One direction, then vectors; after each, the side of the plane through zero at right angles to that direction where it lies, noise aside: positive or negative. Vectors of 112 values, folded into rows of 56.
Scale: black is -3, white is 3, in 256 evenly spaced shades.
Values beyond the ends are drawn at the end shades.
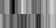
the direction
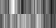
negative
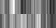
negative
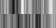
positive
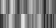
negative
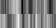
negative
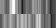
negative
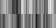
positive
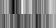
positive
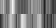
negative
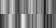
negative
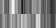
negative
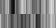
positive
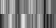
negative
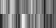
negative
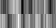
negative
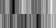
positive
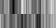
positive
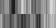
positive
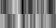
negative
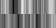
positive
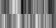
negative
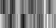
positive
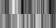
negative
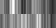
negative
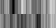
positive
